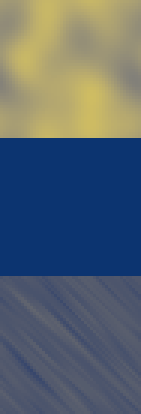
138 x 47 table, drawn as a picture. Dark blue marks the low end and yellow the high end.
The table splits into 3 rows of 1 panel. Panel 1,1: high, smooth. Panel 2,1: very low, flat. Panel 3,1: low, slanting down to the right, faint in contrast.
